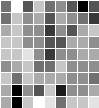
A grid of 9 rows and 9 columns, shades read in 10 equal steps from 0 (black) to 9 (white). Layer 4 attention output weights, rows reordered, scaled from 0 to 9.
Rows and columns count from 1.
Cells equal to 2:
3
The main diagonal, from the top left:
4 7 5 5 2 7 5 5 8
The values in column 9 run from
2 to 8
